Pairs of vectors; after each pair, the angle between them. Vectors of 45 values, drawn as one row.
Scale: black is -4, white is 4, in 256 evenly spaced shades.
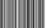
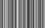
nearly parallel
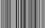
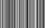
partly opposed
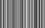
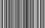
nearly opposite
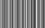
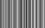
nearly opposite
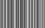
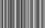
partly aligned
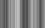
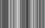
nearly parallel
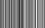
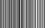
nearly parallel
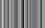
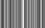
nearly opposite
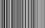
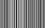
orthogonal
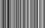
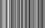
nearly opposite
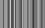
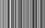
nearly parallel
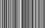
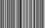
nearly opposite
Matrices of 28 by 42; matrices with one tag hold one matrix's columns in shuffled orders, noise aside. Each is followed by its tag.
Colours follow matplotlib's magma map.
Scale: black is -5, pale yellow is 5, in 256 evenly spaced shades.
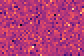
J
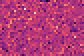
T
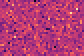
T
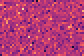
T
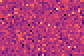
J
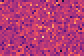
T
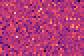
T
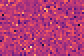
J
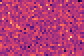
T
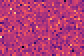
T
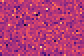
J
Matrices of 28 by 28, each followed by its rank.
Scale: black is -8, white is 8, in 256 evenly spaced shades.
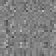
five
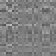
three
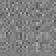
five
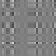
one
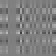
one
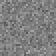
full rank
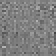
five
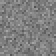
full rank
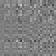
three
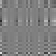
one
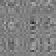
three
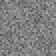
full rank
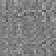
five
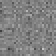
five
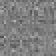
five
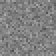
full rank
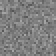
full rank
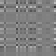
one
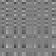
one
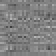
three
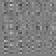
three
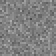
full rank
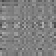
three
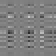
one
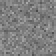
full rank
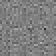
five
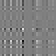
one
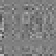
three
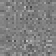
five
